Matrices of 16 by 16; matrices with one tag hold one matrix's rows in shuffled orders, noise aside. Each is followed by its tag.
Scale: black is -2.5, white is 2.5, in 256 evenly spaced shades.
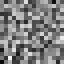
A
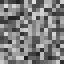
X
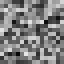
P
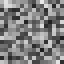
X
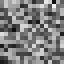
X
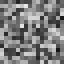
P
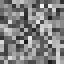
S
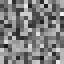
A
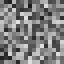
A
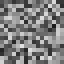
S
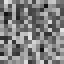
A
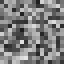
P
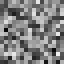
X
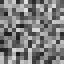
A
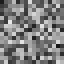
S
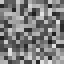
S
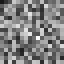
A
